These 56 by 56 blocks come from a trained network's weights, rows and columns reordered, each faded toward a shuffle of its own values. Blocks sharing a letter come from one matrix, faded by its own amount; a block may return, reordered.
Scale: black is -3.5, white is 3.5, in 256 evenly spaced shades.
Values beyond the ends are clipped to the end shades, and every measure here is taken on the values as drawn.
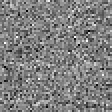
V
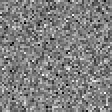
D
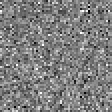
V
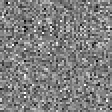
V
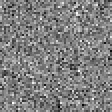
D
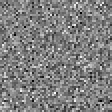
V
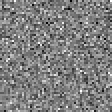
D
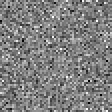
D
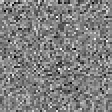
V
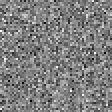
V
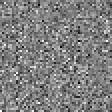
V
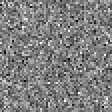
D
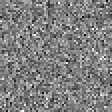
D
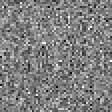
V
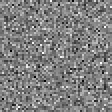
D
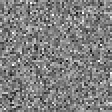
D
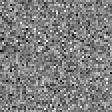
D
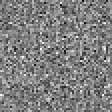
V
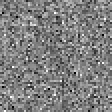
D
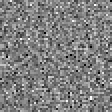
D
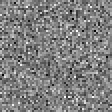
D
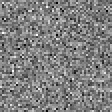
D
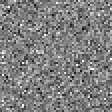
D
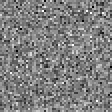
D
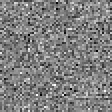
V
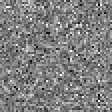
V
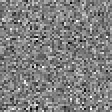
V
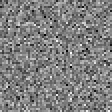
V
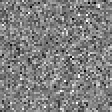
D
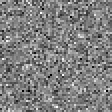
V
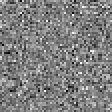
V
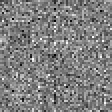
V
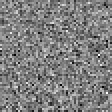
V
